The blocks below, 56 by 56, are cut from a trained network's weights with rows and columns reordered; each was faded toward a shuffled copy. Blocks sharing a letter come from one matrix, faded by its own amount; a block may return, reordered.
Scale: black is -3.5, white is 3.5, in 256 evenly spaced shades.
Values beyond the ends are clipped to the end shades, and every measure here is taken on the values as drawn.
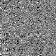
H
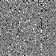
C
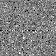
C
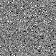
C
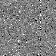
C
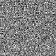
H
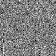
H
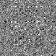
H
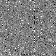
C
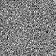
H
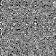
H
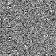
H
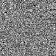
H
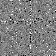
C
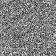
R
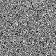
R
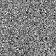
H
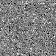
C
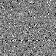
C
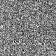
R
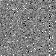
C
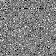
C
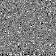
C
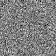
H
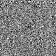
R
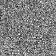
R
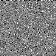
C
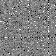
C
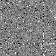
C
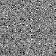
H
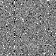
C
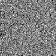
H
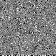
C
